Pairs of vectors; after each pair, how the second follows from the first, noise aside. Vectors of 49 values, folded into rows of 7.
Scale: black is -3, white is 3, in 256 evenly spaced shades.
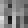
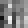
negated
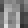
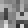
sign-scrambled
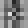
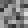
shuffled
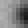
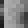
wrapped around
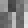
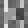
wrapped around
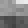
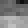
negated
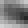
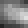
negated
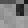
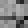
wrapped around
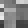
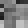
negated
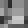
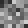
shuffled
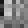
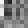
negated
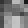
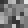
sign-scrambled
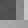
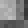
negated
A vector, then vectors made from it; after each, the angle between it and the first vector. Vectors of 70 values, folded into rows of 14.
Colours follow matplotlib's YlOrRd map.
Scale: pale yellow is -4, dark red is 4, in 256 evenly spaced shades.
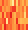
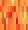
nearly parallel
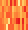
orthogonal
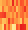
orthogonal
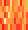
orthogonal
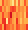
nearly parallel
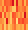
nearly opposite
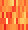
nearly parallel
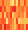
nearly parallel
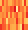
partly aligned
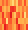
nearly parallel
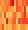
nearly opposite
